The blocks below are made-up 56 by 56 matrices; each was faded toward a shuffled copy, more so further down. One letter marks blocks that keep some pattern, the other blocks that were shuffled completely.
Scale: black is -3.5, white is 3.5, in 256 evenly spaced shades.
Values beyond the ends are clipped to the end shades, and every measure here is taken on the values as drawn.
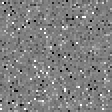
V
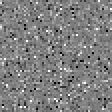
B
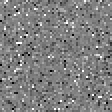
V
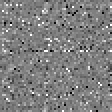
B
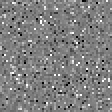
B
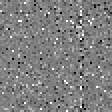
B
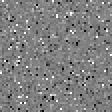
V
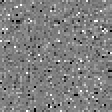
B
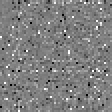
B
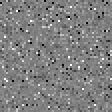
V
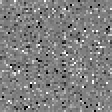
B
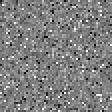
V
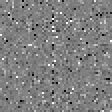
B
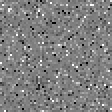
V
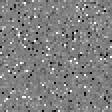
V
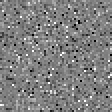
V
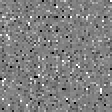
B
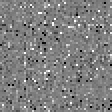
B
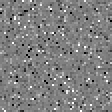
V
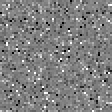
V
